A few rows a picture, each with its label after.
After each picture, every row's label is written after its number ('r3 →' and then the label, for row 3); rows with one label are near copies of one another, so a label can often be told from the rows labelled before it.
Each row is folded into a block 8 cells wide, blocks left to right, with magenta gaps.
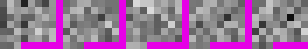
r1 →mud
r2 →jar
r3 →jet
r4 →jar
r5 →jar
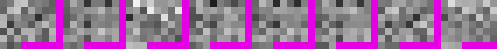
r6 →jar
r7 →mud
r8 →jet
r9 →mud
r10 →mud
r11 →mud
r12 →jar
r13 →jet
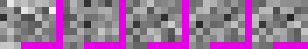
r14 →jet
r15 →mud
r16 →jar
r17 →jar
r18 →jar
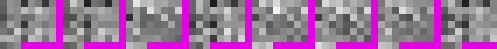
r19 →mud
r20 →mud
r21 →jet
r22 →mud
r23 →jet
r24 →jet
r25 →jet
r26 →mud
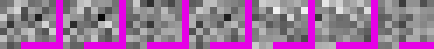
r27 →jar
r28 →jar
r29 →mud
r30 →jar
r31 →jet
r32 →jet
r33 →mud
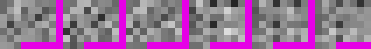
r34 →jar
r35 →jar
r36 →jar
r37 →mud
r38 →mud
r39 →mud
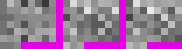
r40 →mud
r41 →jet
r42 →jet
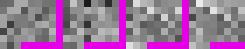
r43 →jar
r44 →mud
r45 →jet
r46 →jet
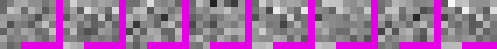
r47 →jar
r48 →jet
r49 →jar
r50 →mud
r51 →jet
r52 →jet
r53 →jar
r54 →jet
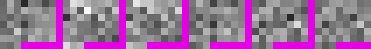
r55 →mud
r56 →jet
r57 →jet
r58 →mud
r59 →jar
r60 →jar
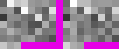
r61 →jet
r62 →jet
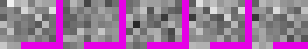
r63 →jet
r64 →mud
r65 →jar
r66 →jet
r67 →jet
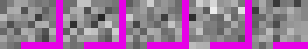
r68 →jar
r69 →jar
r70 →jar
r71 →jet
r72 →mud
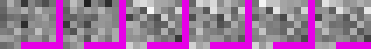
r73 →mud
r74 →mud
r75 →jet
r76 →jet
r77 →jet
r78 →jet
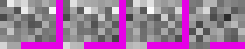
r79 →jet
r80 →jet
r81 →jet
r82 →jar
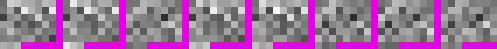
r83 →jet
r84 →jet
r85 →jar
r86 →jet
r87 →jet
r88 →jar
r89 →jar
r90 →jar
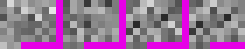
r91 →jet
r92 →mud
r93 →jar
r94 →jar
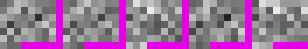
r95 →jar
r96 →jar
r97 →jet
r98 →jar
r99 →jet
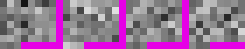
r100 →mud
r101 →jet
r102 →jar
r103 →jar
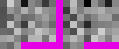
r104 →mud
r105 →mud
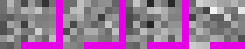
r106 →mud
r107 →jar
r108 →mud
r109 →jet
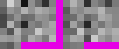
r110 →mud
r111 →mud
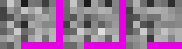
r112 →mud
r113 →mud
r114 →mud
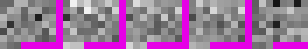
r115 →jar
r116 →jet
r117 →jet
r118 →jet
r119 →mud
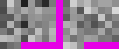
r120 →mud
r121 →jet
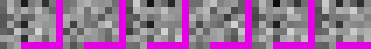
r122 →mud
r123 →jar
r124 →mud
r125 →jar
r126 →mud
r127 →mud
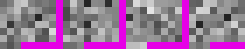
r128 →jar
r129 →mud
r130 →jet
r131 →jar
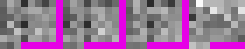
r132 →mud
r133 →mud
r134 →mud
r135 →jet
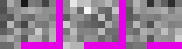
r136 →mud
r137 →jet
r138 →mud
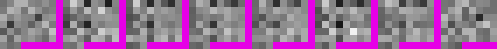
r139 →jar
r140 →mud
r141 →mud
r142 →mud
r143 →mud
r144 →mud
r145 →mud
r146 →jar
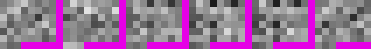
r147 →jar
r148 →jet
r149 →mud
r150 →mud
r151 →mud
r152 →jar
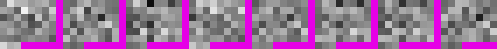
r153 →jet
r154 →jar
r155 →mud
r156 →jet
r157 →jar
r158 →mud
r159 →mud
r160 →jar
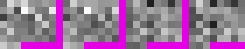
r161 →jet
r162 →jet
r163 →mud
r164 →mud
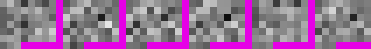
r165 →mud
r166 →jar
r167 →jar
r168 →jar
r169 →mud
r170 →jar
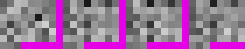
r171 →jar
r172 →mud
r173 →mud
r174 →mud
